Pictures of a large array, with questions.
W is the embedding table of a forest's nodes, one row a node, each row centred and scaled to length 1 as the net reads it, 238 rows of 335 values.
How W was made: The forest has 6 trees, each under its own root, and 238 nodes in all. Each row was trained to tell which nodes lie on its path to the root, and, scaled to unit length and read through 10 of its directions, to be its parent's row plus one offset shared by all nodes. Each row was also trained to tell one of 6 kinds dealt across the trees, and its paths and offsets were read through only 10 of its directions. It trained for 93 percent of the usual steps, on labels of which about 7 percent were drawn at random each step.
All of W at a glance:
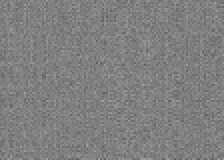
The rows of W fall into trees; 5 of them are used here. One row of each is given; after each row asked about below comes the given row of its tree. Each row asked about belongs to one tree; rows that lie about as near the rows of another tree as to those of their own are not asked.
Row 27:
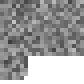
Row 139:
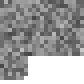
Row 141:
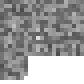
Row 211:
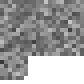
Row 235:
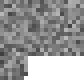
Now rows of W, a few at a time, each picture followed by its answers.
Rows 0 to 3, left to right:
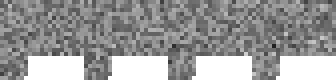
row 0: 27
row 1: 139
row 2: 211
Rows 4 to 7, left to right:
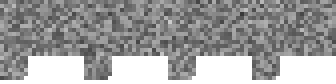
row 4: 235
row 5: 211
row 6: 235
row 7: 235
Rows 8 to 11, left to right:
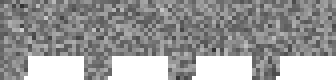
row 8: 27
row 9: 211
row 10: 211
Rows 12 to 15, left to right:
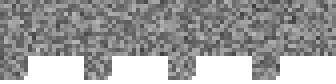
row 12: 27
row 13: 139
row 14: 235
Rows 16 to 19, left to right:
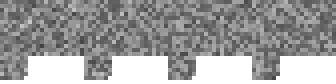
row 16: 235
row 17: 139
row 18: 139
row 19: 235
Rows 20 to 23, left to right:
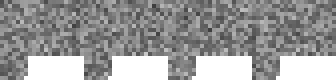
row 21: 27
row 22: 235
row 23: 139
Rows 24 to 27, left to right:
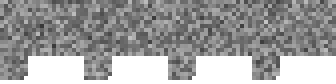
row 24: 139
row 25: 235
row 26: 139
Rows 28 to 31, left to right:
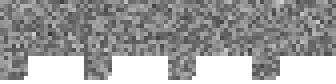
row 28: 235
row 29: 27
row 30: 235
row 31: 141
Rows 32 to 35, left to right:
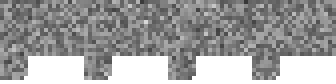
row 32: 141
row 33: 27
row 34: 139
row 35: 141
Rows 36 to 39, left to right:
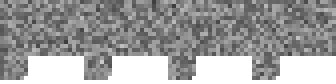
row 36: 211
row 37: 27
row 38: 139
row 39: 235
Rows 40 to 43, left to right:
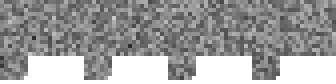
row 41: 235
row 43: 139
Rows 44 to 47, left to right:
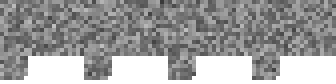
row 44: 235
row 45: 139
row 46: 211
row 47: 139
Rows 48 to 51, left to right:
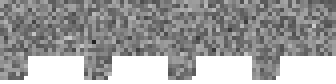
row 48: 235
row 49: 27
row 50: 211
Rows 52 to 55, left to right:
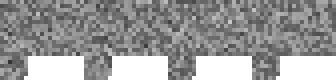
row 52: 139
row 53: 27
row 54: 141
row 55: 139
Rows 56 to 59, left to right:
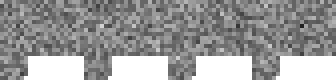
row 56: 235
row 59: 235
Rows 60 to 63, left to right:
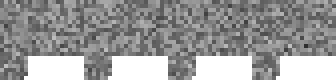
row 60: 139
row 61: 139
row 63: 139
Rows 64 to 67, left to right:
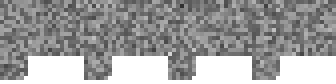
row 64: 27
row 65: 235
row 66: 141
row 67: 141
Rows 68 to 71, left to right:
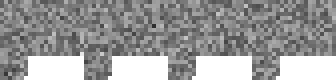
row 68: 141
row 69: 235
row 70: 141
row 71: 211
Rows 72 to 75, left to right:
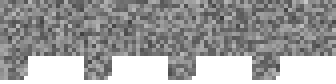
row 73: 139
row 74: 211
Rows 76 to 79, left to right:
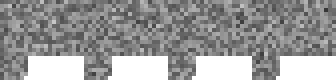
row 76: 27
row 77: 211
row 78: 211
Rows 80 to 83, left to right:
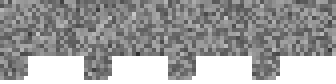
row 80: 139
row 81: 141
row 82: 27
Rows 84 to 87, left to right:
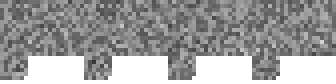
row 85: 27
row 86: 211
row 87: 141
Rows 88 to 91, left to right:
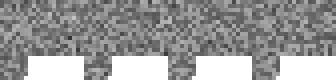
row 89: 235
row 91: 27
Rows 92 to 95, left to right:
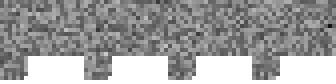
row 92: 139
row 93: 235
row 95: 139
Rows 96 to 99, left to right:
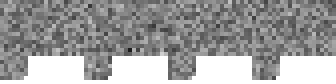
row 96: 235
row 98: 211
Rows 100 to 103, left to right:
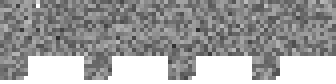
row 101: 141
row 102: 235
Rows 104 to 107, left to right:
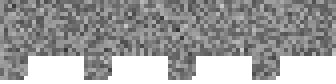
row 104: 27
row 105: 211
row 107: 27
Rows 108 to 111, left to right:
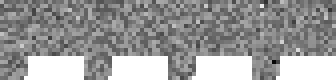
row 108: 141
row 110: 235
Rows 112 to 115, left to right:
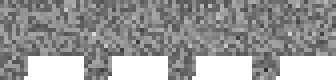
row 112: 139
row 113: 141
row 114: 141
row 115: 139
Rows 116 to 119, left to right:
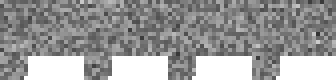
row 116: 141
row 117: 211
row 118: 141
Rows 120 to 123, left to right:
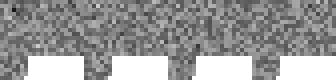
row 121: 235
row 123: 139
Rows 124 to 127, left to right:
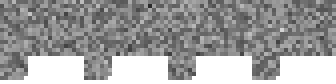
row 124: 139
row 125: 235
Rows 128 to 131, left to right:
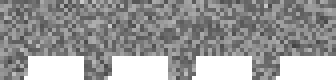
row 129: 235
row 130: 139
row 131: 235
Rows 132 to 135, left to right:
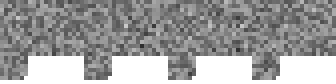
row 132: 27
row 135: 141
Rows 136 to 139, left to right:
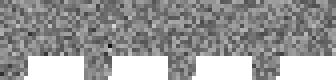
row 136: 27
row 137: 27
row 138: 139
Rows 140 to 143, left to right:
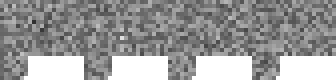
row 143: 141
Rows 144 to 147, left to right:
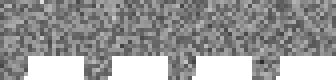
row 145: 235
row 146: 27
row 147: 139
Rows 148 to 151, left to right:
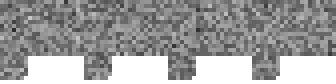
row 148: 211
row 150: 139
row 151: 141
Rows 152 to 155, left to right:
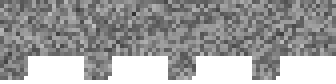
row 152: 141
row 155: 139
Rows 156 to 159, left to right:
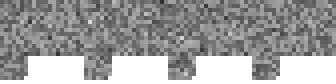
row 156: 141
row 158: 139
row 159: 141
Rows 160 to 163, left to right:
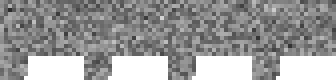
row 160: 27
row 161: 141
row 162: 27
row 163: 235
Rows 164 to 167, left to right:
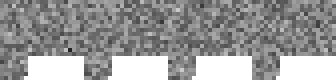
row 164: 235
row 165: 211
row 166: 235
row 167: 27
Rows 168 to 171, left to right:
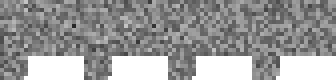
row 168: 139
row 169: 235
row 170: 141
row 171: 27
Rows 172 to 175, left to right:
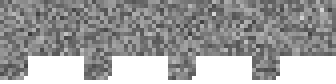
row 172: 27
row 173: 141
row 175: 141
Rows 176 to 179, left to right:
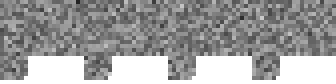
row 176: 139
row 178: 235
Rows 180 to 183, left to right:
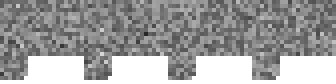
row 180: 141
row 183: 27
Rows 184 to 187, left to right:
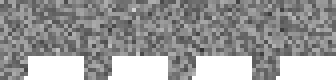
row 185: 139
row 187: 139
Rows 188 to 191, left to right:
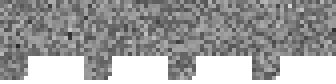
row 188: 141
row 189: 139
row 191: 235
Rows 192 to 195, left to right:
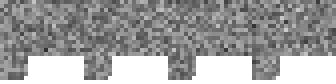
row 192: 235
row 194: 141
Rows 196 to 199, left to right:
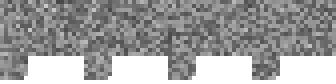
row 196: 27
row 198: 139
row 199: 27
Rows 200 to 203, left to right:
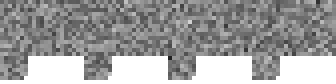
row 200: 27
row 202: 27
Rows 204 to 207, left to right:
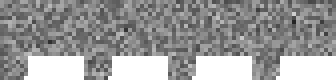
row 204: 211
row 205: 139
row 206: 27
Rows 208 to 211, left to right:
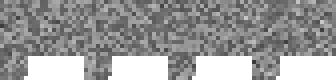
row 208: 211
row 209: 235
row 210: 141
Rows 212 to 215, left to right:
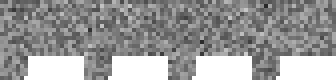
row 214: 235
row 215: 141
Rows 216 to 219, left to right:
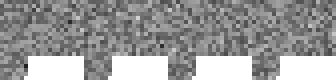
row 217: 141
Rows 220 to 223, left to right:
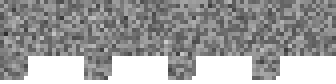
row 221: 27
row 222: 211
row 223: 139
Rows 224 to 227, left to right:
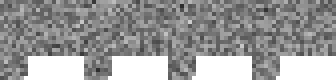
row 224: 235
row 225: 139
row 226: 27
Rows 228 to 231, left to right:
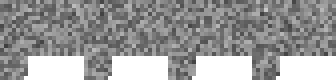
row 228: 211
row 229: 139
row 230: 27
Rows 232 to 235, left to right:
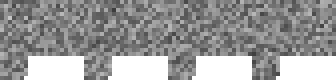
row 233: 235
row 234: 139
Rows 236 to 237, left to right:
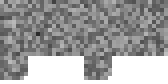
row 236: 235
